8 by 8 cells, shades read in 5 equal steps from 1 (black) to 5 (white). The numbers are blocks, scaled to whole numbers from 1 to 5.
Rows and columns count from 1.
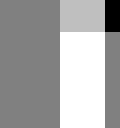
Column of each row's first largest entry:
5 5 5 5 5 5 5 5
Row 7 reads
3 3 3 3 5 5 5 3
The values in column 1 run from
3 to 3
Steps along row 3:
same same same up same same down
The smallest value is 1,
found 2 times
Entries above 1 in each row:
7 7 8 8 8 8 8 8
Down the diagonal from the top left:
3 3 3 3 5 5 5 3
